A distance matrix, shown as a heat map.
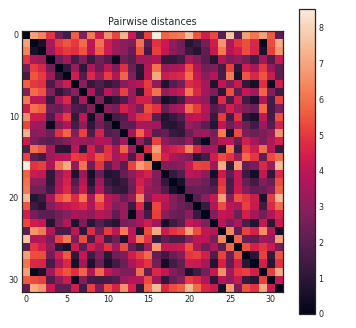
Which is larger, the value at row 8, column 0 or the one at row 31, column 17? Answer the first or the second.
the first
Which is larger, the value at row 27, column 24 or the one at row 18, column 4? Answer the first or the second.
the first
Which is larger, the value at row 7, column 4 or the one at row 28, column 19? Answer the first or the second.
the second
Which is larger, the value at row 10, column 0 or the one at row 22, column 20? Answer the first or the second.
the first
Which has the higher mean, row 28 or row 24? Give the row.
24
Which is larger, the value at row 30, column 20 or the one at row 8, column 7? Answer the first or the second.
the first
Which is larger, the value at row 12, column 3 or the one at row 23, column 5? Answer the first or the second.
the second
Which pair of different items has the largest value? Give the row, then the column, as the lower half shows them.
16, 0
